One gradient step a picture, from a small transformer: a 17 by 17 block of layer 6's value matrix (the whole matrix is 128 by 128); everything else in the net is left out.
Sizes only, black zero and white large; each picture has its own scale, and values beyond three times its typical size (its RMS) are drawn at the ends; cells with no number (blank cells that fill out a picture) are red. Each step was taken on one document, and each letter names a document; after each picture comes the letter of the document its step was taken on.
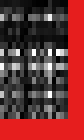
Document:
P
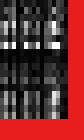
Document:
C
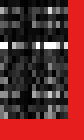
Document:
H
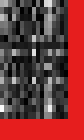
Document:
P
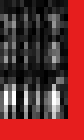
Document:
C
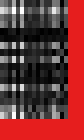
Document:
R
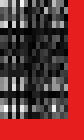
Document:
R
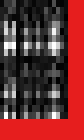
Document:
C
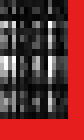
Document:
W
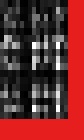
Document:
H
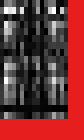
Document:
W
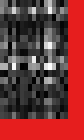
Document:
P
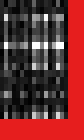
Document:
H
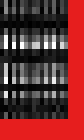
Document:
H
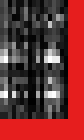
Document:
C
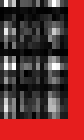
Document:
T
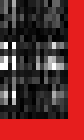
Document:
W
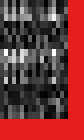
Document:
R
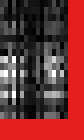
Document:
W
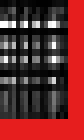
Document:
C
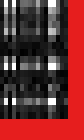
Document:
T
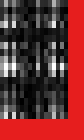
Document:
W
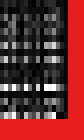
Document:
C
